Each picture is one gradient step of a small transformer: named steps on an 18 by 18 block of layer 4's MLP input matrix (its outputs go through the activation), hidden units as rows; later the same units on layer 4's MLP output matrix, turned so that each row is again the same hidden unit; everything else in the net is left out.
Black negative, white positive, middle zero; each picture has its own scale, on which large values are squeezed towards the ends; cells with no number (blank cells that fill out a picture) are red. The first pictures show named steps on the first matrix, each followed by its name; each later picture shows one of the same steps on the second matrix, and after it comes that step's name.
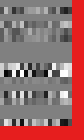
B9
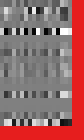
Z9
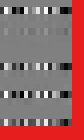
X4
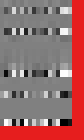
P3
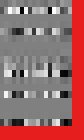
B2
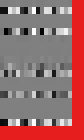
B2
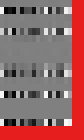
P3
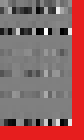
Z9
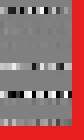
X4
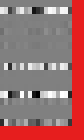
X4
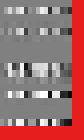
B9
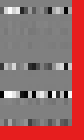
X4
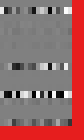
X4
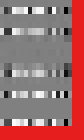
P3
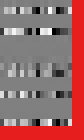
B2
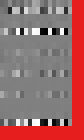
Z9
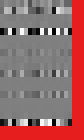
Z9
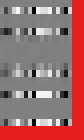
P3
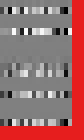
B2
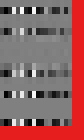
P3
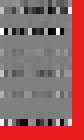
Z9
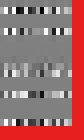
B2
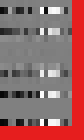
P3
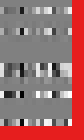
B9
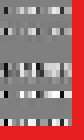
B9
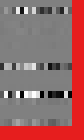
X4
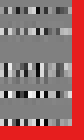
B9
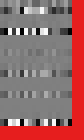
Z9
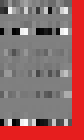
Z9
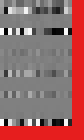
Z9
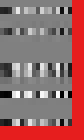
B9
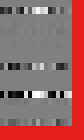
X4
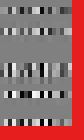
B9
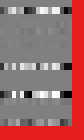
X4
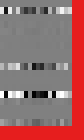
X4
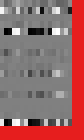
Z9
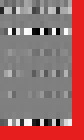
Z9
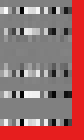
P3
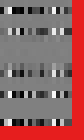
P3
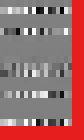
B2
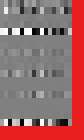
Z9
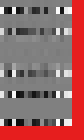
P3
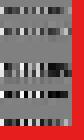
B9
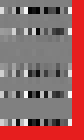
P3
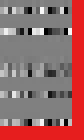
B2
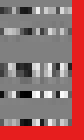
B9
